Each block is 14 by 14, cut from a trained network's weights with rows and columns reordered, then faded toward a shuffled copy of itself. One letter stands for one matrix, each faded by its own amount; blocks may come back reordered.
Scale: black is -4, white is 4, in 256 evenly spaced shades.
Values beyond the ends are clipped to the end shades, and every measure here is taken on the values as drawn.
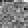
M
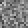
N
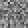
N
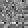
M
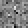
N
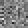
N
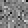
N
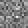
M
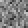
N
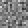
M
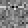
M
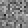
N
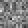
M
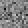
M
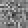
M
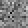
N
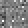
N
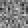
M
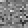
N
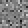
N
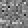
N
